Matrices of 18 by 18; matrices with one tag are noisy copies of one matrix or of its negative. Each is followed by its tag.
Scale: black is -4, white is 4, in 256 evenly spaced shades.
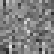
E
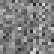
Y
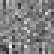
E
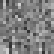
E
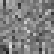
E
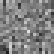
E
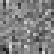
E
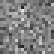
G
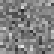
G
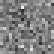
G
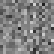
Y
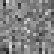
E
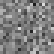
Y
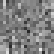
E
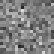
G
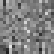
E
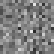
Y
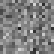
Y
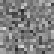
G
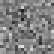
G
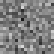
G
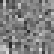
E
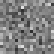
G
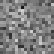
G
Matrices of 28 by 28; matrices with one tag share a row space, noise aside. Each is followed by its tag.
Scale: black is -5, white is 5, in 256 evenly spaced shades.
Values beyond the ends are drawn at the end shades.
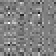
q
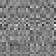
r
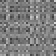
r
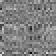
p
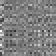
p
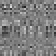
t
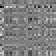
p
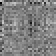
p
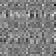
r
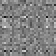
t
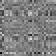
p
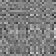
r
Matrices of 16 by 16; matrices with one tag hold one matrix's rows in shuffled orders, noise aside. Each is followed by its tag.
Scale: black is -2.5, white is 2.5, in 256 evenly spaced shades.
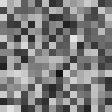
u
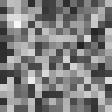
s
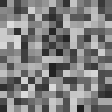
u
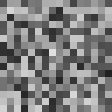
u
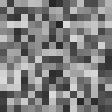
u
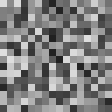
u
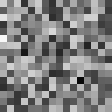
u
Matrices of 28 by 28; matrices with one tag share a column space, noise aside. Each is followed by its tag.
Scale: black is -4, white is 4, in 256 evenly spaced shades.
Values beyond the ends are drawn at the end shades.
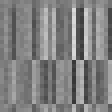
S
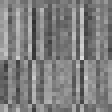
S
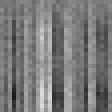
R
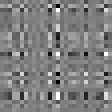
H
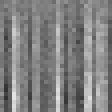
R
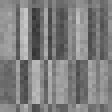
S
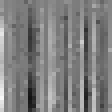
R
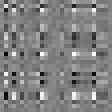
H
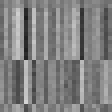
S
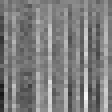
R
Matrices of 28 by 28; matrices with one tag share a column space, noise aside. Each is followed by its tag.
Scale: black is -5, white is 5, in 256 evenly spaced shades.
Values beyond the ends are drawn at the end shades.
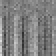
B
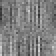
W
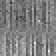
W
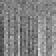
B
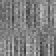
W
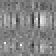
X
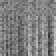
B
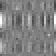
X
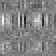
X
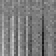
B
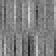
W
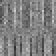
W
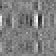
X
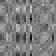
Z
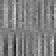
W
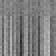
B
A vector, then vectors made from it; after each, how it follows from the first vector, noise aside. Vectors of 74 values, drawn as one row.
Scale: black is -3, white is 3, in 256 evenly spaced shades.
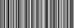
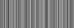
shrunk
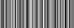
reversed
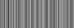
shrunk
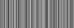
shrunk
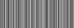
shrunk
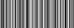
reversed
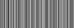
shrunk
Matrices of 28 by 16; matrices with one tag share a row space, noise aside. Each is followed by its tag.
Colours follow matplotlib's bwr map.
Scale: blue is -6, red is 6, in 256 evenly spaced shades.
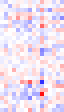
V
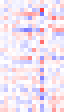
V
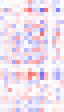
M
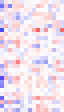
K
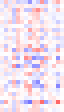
M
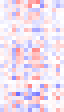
M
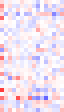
K
